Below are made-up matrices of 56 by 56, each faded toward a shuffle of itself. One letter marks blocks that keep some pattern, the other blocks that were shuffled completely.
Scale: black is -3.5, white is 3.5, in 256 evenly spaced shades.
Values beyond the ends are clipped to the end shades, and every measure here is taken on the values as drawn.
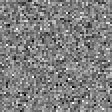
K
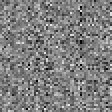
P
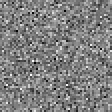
K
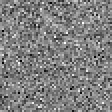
K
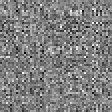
P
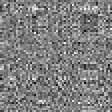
P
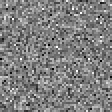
K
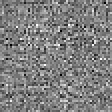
P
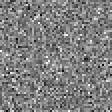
K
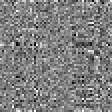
P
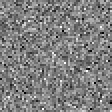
K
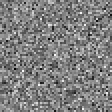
K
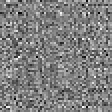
P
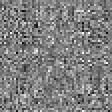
P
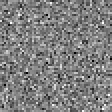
K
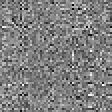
P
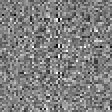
P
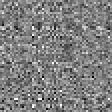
P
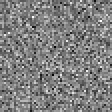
K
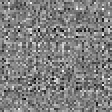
P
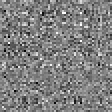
P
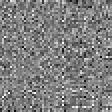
P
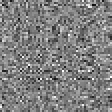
P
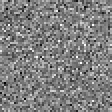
K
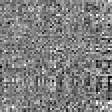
P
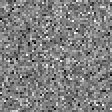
K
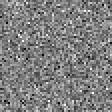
K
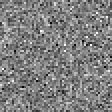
K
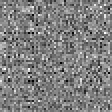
P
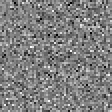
K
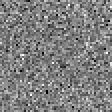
K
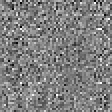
P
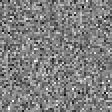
K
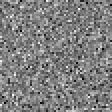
K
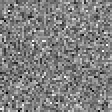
K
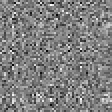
P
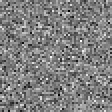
K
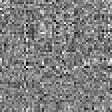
P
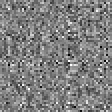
P
